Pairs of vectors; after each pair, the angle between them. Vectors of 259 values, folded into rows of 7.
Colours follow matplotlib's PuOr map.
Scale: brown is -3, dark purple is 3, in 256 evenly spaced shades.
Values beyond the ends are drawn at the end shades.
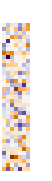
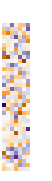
partly opposed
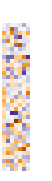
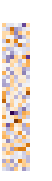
nearly parallel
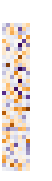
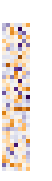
nearly parallel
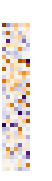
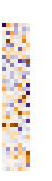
nearly opposite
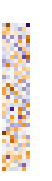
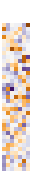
partly opposed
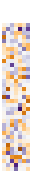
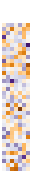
partly opposed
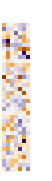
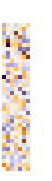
nearly opposite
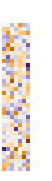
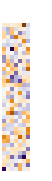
partly opposed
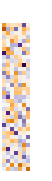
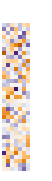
partly opposed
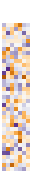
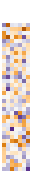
orthogonal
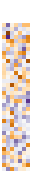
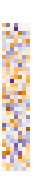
partly aligned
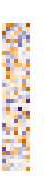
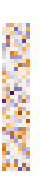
orthogonal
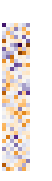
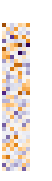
nearly opposite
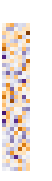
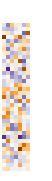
partly aligned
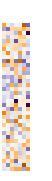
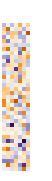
partly opposed
